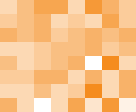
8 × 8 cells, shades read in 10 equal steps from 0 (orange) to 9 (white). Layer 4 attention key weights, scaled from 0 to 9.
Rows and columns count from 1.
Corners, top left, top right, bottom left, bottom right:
6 5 3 8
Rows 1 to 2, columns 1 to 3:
6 4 2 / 5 4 3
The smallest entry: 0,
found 2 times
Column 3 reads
2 3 3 5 5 3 4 9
